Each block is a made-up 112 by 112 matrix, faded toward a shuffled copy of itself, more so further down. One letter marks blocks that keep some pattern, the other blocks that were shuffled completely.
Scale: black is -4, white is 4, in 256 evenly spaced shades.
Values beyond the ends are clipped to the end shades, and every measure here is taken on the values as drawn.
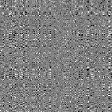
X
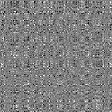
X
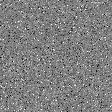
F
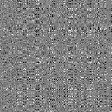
X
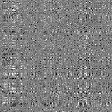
X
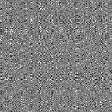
X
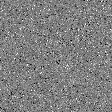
F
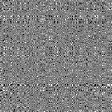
X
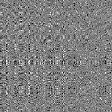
X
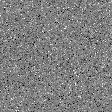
F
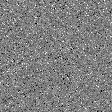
F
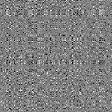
X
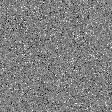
F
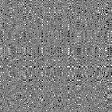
X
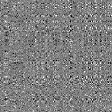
X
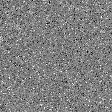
F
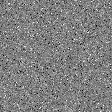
F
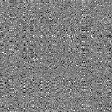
X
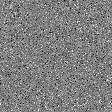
F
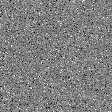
F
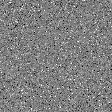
F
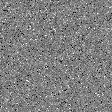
F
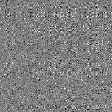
X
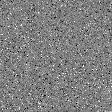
F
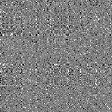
X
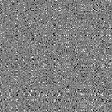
X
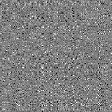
X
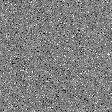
F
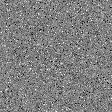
F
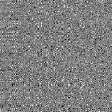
X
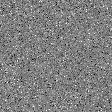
F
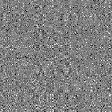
X
